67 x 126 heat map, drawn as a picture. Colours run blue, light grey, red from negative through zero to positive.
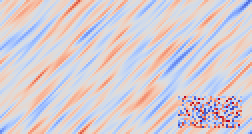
Mirror symmetry: none. Roughest part: bottom right. Slope: none. Odd patch: rougher, in the bottom right. Grain: diagonal, up to the right.
